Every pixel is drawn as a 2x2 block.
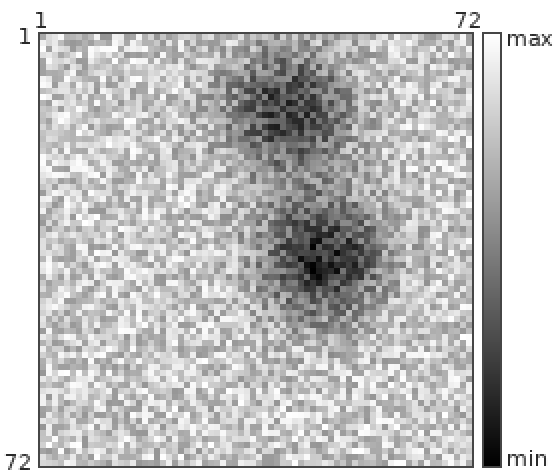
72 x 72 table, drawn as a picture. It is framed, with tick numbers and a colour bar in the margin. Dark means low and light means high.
Average level on the scale: 70%. Dips: two. Mirror symmetry: none. Stripes: none.
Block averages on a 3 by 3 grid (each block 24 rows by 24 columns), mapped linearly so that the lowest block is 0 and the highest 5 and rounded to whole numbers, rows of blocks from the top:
5 0 4 / 5 1 2 / 5 5 5
